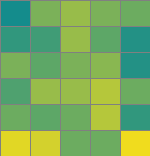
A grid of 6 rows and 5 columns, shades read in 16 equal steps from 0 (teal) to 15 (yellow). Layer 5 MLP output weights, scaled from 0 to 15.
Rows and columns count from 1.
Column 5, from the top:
6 1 1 6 2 15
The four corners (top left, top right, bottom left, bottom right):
0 6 14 15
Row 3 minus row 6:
-7 -8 1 2 -14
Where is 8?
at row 3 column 4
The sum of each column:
33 42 46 48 31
